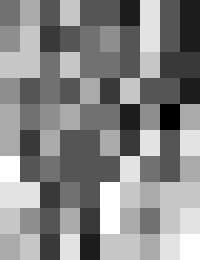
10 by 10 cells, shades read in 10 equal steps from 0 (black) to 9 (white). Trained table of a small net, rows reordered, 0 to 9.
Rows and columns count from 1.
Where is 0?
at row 5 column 9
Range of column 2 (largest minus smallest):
6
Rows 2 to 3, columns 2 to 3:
7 2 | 7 4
